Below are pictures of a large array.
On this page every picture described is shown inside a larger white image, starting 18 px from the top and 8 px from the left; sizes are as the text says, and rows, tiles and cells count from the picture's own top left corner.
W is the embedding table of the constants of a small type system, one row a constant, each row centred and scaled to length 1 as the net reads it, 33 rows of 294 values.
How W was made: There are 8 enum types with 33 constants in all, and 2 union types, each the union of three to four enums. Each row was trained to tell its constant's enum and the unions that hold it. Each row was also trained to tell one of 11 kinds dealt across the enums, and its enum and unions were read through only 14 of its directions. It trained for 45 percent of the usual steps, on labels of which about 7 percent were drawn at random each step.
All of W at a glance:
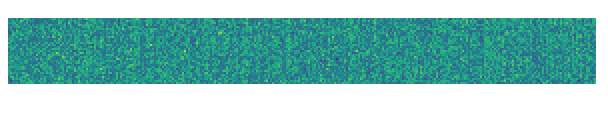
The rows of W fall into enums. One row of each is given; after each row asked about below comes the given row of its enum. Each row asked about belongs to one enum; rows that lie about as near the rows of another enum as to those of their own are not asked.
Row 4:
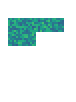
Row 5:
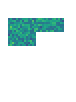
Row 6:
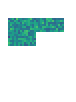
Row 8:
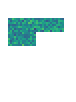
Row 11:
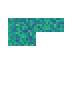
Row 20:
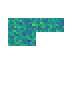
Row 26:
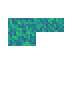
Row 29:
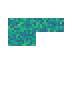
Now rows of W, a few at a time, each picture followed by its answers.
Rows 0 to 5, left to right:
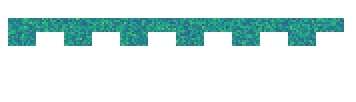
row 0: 29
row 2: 11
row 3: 8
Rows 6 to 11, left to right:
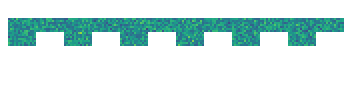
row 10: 11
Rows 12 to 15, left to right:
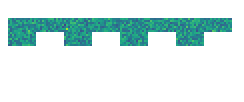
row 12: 26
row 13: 20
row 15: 6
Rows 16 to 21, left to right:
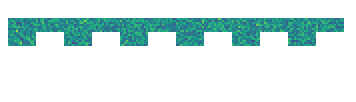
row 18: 6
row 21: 11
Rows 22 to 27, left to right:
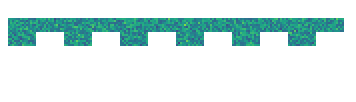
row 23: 4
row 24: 20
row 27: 20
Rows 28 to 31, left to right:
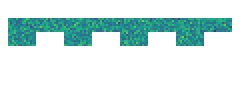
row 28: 29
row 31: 5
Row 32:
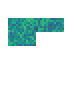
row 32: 6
